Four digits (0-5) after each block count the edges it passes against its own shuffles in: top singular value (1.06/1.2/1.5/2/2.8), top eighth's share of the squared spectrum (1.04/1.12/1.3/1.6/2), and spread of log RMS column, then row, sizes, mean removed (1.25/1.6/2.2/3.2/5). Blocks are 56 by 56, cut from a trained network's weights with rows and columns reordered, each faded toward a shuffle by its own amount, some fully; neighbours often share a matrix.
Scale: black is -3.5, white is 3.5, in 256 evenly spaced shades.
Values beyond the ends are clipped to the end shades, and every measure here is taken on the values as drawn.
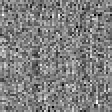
3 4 0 1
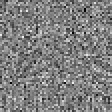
3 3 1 1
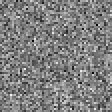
1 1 0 0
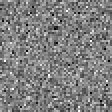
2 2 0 0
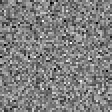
0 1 0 0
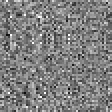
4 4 1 2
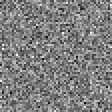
0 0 0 0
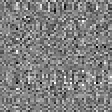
4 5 2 2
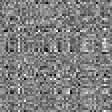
4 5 2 3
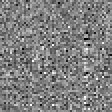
3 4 2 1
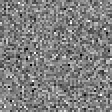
2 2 0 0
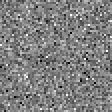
0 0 0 0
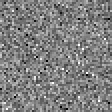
0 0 0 0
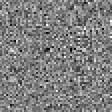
3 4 2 1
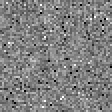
0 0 0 0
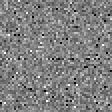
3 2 0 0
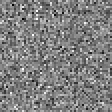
1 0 0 0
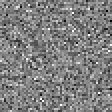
0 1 0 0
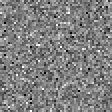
0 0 0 0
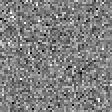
1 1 0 0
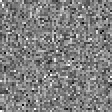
2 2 0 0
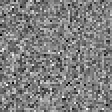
3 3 0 0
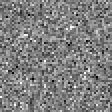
0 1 0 0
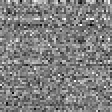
4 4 0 2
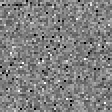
2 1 0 0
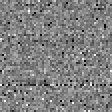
3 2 0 1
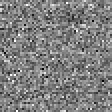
2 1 0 0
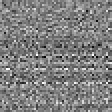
4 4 2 3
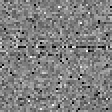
3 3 0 1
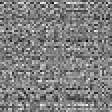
4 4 1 3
